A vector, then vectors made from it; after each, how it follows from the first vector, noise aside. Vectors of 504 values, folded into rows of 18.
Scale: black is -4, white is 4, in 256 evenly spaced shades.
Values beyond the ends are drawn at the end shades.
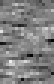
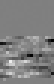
partly zeroed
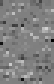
partly zeroed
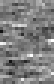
negated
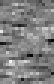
copied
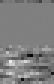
partly zeroed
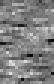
copied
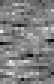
copied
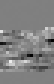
partly zeroed
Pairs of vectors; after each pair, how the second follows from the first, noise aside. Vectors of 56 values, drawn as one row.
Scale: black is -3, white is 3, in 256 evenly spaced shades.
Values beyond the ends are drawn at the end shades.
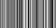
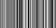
copied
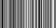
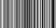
negated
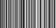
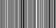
partly zeroed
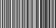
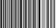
negated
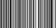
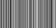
shrunk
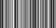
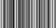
negated
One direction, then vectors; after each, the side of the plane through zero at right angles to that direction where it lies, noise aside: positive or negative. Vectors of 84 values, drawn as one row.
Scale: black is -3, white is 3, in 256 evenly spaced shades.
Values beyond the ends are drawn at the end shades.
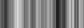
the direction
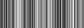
positive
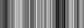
positive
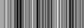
negative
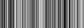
positive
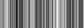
negative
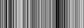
positive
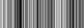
negative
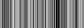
positive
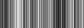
positive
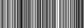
negative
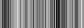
positive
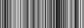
positive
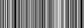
negative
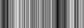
positive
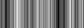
positive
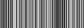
positive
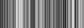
positive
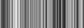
positive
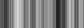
positive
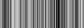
positive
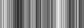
negative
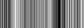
positive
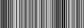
positive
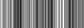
negative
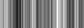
negative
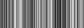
positive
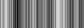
negative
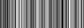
positive
